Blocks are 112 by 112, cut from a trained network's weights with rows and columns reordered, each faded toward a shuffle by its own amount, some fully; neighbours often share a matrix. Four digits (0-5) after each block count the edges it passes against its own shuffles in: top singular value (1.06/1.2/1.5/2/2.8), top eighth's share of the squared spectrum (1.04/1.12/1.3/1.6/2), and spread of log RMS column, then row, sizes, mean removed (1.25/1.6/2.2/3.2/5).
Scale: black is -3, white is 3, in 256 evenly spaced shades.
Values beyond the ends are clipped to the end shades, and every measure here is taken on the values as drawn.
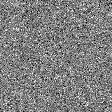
2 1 0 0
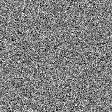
2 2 0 0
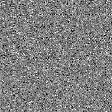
3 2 1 1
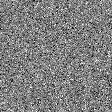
0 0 0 0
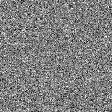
3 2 0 1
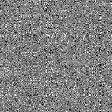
4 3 2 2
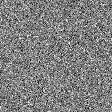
0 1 0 0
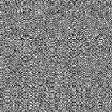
5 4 2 3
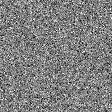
1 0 0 0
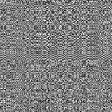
5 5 3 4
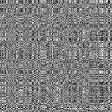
5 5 4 3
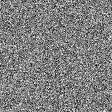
1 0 0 0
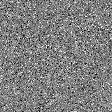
2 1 0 0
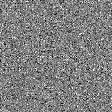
3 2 0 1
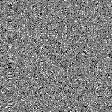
4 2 1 1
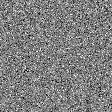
0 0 0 0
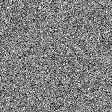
2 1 0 0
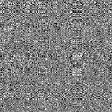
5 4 3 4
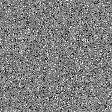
2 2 0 1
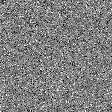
0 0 0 0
